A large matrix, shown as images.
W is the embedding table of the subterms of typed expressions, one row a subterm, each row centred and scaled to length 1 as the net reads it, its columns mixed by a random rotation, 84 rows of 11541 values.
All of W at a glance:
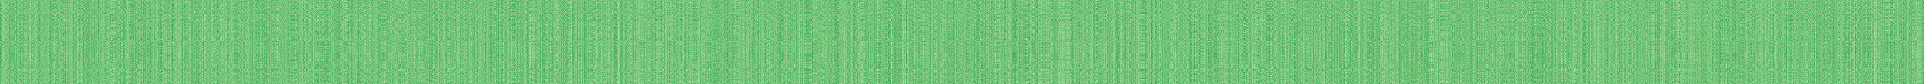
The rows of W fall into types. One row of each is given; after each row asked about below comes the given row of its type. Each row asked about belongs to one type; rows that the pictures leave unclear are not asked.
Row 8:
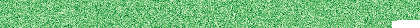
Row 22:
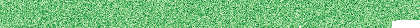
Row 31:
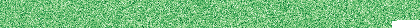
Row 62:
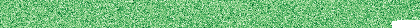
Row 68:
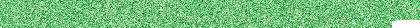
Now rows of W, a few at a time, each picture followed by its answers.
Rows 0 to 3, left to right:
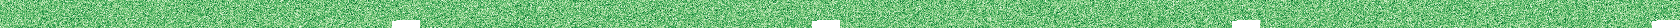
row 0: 22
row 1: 8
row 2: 68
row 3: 31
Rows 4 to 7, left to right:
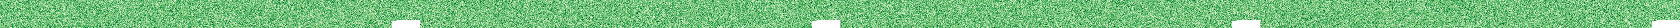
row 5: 68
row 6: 8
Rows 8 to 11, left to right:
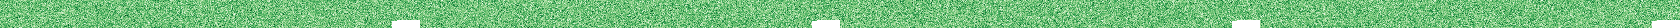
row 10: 68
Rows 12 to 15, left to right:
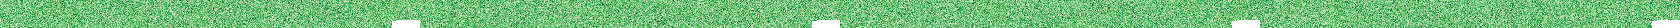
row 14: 62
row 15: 8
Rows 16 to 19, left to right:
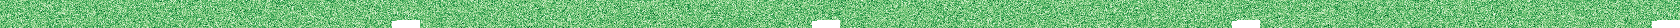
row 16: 8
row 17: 62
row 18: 31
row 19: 8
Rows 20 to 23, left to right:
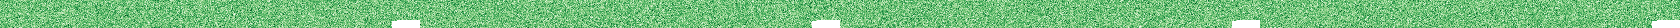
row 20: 8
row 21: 62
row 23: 8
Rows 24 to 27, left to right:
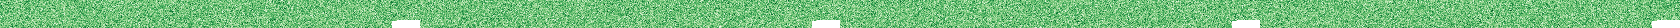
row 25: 22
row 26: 68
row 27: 62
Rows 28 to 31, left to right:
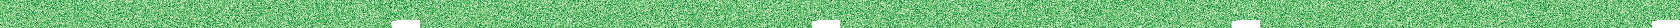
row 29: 8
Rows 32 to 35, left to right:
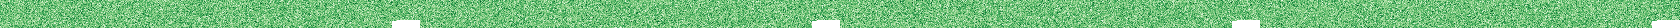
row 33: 68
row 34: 68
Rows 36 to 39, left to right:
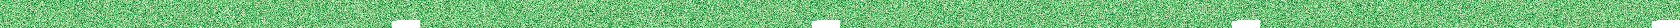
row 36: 68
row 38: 31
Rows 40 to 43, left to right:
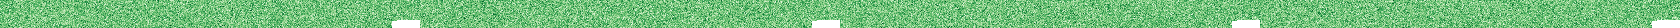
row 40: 8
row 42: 62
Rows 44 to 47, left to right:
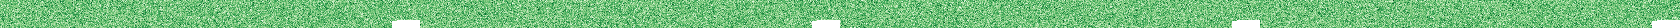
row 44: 68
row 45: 62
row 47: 62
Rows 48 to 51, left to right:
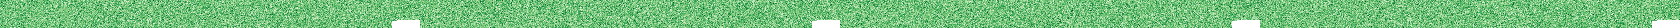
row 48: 31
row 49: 68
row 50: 62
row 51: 31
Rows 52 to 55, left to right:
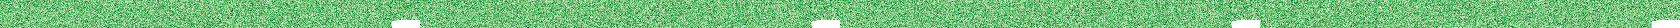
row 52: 62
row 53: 62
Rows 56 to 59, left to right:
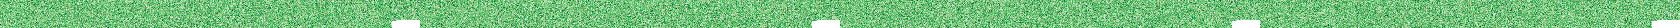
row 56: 62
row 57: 62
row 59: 8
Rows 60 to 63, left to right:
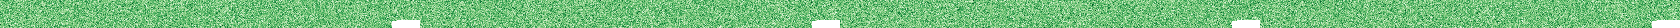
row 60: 8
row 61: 68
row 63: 68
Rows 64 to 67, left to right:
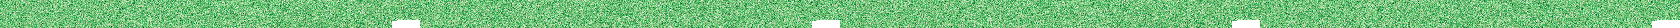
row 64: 31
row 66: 31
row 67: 62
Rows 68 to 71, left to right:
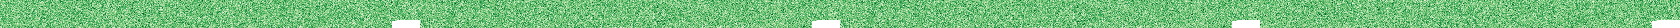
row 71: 62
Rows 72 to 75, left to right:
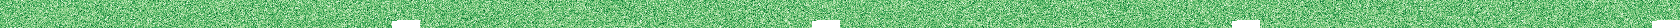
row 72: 8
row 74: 31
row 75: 68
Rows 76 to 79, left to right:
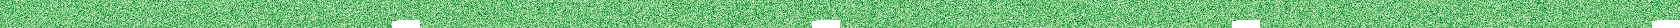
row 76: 8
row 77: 62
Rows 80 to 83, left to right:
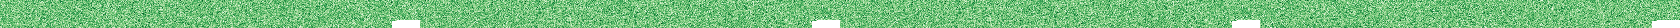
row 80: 68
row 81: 31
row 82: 31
